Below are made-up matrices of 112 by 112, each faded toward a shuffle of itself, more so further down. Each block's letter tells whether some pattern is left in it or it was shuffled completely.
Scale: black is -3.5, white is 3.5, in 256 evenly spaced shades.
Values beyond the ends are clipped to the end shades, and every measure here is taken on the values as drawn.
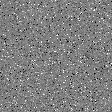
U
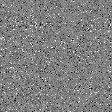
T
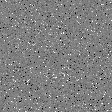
U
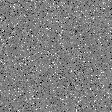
U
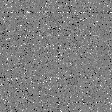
T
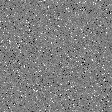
U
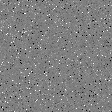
U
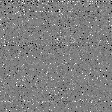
T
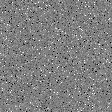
U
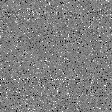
T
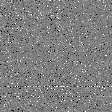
T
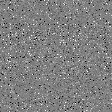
T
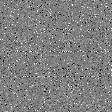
T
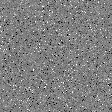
U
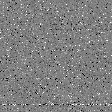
T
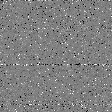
T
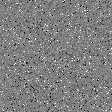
U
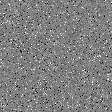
U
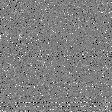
T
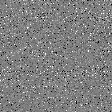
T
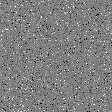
U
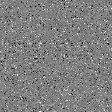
T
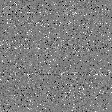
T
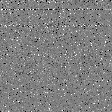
T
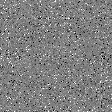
T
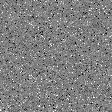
U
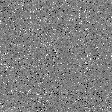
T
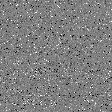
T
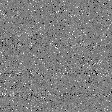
T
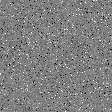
U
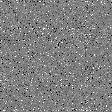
T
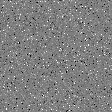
U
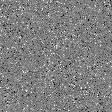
U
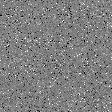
T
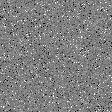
U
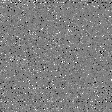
T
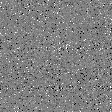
T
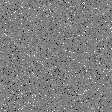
U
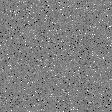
U
